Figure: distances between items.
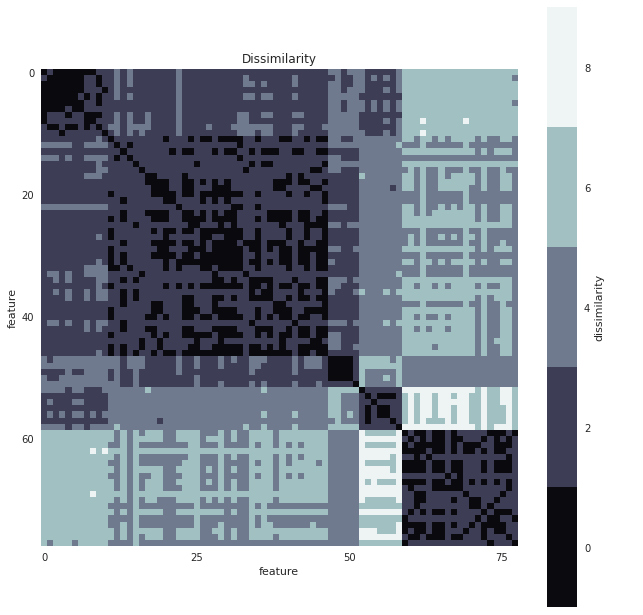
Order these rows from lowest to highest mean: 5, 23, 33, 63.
23, 33, 5, 63
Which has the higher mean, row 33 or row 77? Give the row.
77
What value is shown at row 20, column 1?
2
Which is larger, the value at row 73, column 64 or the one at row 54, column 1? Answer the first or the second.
the second
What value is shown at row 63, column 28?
4
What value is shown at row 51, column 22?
2
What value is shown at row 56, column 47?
6
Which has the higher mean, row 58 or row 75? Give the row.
58
